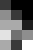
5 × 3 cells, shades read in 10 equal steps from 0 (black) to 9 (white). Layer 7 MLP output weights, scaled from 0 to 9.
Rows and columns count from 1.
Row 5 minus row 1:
4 2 9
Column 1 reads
2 5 6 8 6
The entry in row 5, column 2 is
2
